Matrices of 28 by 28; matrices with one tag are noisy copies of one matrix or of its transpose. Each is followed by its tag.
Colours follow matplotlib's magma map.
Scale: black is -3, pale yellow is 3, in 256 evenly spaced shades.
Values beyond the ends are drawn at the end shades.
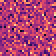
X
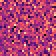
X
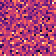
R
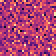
X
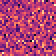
R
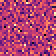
X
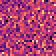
R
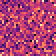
R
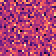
X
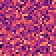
R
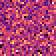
R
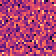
R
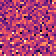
R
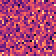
R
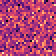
R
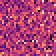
R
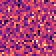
R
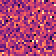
R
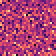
X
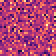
X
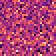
R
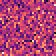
R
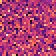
X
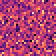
R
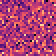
R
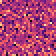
X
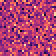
X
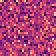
X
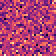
R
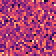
R
